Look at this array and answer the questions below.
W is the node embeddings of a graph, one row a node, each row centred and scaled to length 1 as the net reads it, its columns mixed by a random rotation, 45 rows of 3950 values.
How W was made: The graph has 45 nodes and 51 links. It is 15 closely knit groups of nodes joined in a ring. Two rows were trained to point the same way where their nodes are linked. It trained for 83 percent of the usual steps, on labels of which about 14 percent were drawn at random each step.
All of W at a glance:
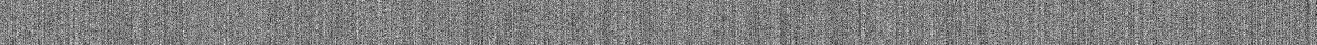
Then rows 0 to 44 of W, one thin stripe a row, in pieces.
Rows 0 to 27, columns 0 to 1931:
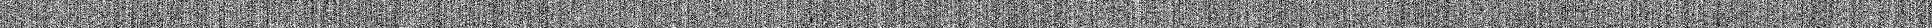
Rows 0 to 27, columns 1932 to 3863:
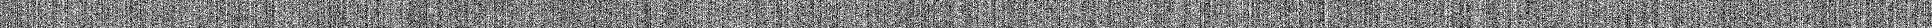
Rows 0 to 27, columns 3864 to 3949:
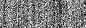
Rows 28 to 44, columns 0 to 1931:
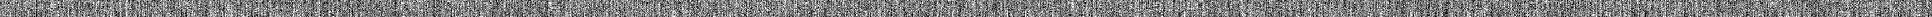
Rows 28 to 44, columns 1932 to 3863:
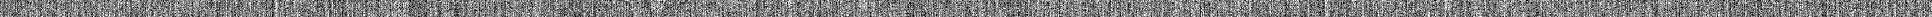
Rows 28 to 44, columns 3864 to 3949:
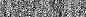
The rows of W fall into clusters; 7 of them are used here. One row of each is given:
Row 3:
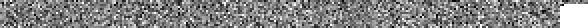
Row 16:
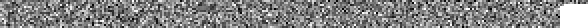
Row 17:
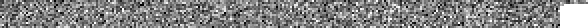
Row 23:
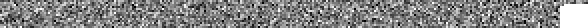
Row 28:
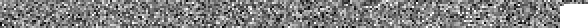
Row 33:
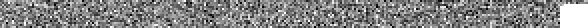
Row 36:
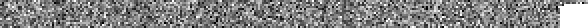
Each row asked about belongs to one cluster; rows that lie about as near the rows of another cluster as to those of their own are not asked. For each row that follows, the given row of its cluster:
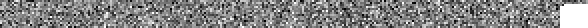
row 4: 28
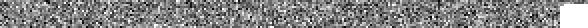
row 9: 33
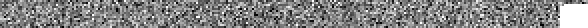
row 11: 36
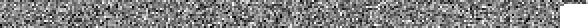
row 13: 28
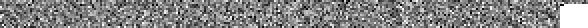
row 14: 3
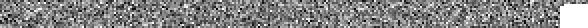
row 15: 23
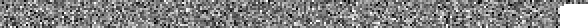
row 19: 17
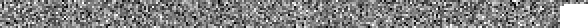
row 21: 3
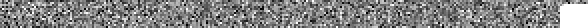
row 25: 16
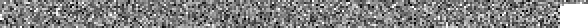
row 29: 23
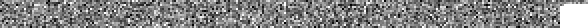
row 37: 33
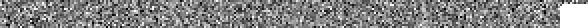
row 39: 16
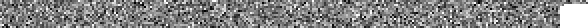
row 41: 17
